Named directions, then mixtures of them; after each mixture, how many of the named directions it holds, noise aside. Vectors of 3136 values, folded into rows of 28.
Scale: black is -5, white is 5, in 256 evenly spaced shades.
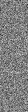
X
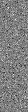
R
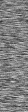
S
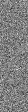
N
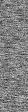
three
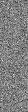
three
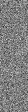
two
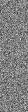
three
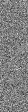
one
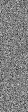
three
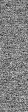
three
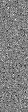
one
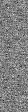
three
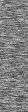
two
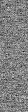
three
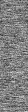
two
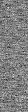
two
